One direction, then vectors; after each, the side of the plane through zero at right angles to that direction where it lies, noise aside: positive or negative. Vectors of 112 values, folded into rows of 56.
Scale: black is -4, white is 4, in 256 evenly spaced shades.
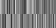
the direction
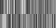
negative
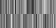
negative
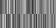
negative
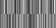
negative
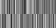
positive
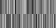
negative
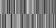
positive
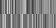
negative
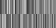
negative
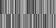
negative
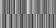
positive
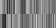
positive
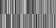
negative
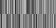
negative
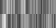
negative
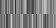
negative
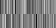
negative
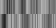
positive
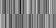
positive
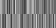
positive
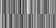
positive
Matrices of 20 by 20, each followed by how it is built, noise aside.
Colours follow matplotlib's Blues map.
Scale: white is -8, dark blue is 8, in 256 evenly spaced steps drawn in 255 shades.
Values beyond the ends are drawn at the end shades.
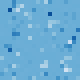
sparse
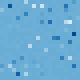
sparse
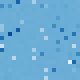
sparse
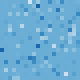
sparse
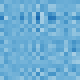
low rank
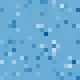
sparse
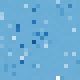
sparse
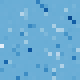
sparse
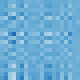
low rank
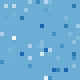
sparse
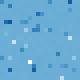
sparse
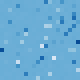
sparse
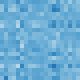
low rank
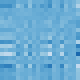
low rank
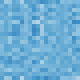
low rank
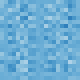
low rank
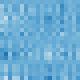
low rank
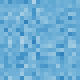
low rank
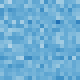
low rank
